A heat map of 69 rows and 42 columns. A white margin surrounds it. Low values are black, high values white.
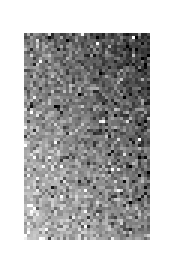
Ninth with the highest average: bottom left. Mirror symmetry: none. Ninth with the lowest average: top right. Stripes: none. Slope: up to the bottom left. Average level on the scale: 50%. Odd rows or columns: none.
